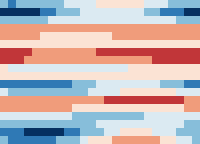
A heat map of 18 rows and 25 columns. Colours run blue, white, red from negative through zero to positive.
The ninth with the lowest average is the bottom left. The grain runs across in streaks. The top middle is the smoothest part. The middle right is the ninth with the highest average. On average the colour sits 50% of the way up the scale.
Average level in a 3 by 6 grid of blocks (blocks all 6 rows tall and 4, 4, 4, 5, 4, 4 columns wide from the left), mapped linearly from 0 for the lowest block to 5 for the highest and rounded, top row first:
1 1 3 4 3 1 | 3 2 2 4 5 4 | 0 0 1 3 4 2
